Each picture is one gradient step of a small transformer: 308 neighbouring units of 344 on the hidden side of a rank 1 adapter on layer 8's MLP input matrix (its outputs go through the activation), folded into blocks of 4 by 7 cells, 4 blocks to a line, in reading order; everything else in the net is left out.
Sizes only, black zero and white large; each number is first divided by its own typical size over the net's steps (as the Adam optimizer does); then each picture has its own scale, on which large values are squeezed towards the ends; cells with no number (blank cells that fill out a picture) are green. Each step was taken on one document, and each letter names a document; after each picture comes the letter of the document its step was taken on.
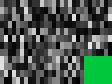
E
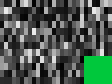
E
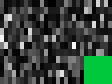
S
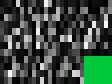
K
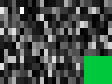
S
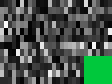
S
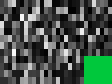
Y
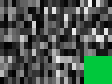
E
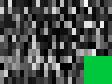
E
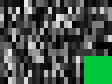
E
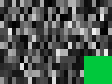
Y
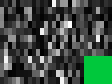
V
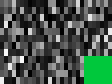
S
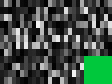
K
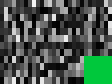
K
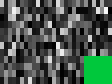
Y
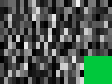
K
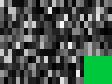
V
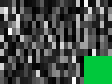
S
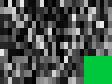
V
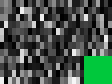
E
